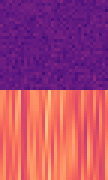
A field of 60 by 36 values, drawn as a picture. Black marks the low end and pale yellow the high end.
It is made of 2 by 1 panels. Panel 1,1: low, fine-grained, faint in contrast. Panel 2,1: high, streaked downward.
